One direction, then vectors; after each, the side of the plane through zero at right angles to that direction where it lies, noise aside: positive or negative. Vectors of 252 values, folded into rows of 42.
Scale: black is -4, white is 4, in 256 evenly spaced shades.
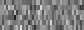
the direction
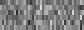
positive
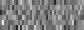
negative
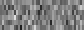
negative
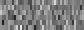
positive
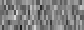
negative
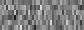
positive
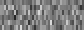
positive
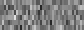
negative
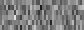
negative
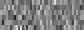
positive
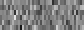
negative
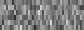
positive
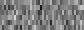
negative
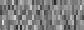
negative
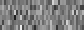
positive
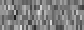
positive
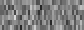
negative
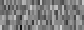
negative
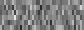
negative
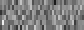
negative
